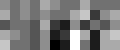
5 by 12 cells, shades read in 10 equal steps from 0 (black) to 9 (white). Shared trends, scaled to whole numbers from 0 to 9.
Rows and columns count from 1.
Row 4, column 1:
6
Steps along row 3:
up same down up down down up down up down up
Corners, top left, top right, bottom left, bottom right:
5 4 7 6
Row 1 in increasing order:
4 4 4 4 4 4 4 5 5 5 6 6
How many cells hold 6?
11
